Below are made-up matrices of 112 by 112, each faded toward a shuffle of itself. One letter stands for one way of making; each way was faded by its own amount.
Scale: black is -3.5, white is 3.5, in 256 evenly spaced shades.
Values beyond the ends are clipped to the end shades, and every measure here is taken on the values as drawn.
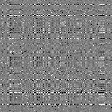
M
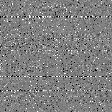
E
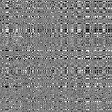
M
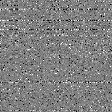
E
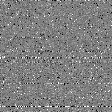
E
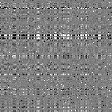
M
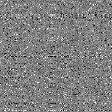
E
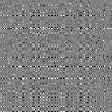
M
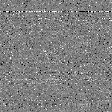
E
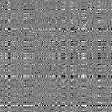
M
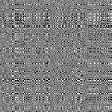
M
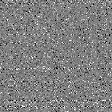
E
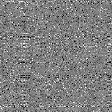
E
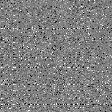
E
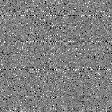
E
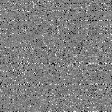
E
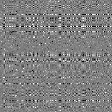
M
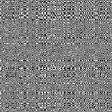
M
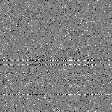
E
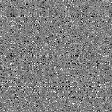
E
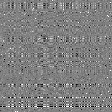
M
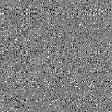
E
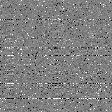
E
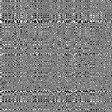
M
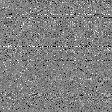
E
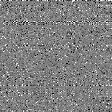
E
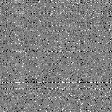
E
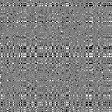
M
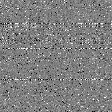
E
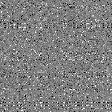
E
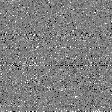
E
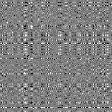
M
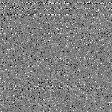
E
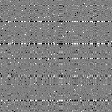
M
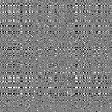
M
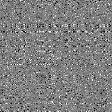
E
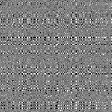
M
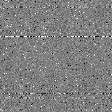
E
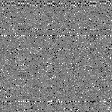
E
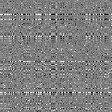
M
